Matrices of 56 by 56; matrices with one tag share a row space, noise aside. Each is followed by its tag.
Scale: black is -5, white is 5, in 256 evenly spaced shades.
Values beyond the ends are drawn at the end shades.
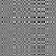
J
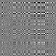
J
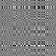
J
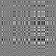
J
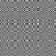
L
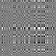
J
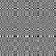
L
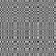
L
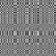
L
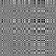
J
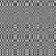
L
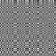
L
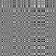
J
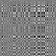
J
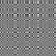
L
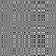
J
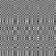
L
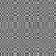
L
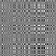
J
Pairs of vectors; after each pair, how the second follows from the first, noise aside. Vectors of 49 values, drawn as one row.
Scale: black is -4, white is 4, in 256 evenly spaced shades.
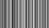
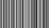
reversed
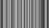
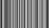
reversed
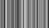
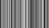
reversed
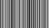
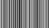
reversed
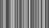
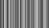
reversed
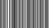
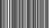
copied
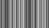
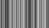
copied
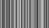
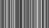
sign-scrambled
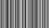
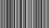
sign-scrambled
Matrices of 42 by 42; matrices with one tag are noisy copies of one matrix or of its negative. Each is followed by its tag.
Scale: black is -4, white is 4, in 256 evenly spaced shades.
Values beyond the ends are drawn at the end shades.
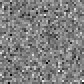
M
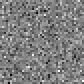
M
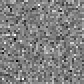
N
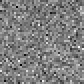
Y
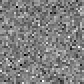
Y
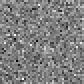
N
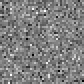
M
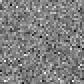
Y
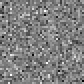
M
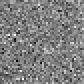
N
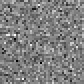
N
